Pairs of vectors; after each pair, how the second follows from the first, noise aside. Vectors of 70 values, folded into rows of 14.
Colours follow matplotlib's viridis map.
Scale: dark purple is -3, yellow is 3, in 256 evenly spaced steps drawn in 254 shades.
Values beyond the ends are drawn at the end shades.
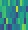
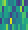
reversed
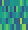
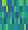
reversed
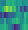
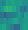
shrunk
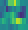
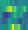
reversed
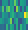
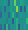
partly zeroed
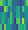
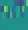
partly zeroed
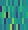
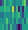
shuffled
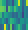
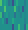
partly zeroed
